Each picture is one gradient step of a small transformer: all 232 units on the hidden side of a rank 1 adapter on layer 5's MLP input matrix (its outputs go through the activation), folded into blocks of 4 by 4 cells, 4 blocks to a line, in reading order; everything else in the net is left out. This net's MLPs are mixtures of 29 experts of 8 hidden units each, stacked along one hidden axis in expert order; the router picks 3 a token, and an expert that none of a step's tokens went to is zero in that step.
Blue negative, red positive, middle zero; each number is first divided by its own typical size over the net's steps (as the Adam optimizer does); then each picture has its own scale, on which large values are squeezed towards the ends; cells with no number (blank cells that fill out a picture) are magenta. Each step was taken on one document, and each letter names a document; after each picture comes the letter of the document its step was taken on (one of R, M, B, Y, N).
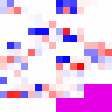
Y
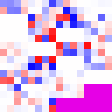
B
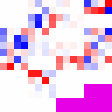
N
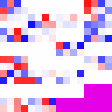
B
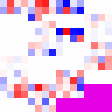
Y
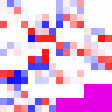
B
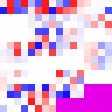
Y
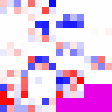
B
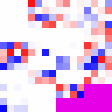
N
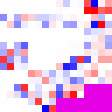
N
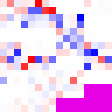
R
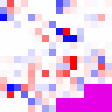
Y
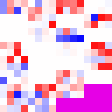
Y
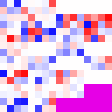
B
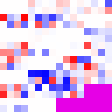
N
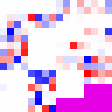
N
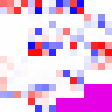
Y
